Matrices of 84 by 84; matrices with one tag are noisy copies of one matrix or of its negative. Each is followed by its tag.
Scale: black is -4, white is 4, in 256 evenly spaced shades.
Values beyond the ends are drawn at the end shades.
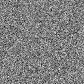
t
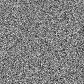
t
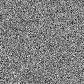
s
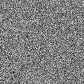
s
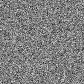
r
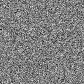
r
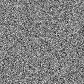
t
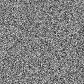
t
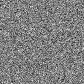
r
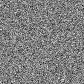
r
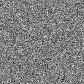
r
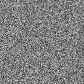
t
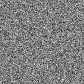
r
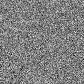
s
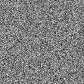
t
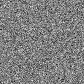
r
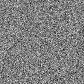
t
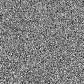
s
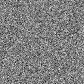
t
